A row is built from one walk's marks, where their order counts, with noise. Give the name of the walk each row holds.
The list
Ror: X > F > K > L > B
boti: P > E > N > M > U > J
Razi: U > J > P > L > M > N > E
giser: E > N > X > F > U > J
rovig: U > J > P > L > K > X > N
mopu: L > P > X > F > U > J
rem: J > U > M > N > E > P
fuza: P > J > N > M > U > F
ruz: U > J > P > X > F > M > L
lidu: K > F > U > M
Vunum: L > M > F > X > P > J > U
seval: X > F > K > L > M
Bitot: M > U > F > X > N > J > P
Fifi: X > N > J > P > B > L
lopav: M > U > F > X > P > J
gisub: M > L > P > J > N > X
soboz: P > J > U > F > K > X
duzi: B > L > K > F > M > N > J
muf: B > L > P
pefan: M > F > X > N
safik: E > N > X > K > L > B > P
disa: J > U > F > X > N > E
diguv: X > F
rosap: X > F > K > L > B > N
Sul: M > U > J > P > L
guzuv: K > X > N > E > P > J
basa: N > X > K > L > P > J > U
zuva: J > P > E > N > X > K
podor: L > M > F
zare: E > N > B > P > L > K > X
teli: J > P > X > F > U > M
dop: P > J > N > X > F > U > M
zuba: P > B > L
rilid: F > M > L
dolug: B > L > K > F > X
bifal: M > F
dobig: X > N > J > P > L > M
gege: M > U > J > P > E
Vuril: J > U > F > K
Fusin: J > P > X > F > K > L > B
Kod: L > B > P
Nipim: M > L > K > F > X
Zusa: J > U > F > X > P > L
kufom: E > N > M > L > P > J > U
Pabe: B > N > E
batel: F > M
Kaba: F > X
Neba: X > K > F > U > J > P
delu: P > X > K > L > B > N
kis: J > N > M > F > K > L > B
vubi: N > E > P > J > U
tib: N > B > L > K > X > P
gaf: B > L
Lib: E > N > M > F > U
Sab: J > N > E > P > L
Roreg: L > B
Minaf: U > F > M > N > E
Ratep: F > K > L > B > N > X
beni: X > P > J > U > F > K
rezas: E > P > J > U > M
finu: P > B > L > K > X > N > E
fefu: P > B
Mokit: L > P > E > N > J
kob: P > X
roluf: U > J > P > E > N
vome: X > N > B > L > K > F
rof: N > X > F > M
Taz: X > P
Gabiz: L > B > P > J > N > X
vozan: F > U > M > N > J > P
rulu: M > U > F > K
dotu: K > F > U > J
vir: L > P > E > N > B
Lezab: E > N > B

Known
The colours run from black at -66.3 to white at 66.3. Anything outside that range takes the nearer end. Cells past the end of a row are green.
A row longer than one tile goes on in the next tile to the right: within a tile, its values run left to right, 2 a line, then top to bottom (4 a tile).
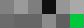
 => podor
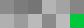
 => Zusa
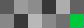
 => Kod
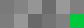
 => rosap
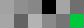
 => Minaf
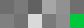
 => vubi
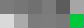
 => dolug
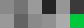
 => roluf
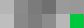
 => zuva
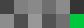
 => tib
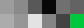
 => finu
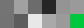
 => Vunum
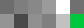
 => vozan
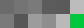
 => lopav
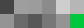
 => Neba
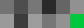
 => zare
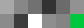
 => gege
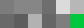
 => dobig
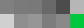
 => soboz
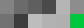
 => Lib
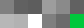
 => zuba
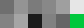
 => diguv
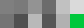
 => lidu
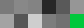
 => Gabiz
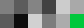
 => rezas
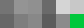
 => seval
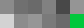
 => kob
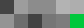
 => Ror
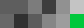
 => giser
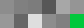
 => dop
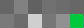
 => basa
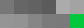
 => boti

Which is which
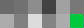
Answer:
ruz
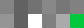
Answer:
Sul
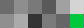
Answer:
vome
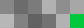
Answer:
Kaba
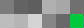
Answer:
gaf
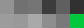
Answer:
delu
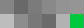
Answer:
Ratep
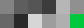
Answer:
kufom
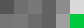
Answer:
guzuv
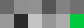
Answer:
Bitot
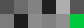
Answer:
safik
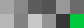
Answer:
Pabe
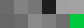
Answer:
Mokit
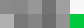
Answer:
beni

